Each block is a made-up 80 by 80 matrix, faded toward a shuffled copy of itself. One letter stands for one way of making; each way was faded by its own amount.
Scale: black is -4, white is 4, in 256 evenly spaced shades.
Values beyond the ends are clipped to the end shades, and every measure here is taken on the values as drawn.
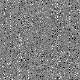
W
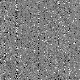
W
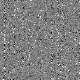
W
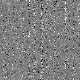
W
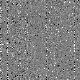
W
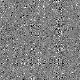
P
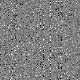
P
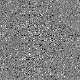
P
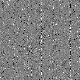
W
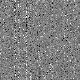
W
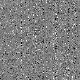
W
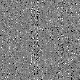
W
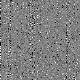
W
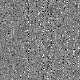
W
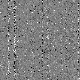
W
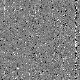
W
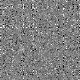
P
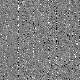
W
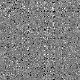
P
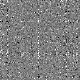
P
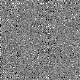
P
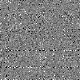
P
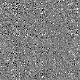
P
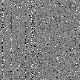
W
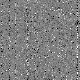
W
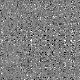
P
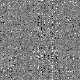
P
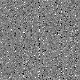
W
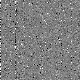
W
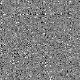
P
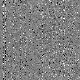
W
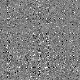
P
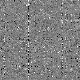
P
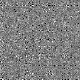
P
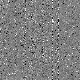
W
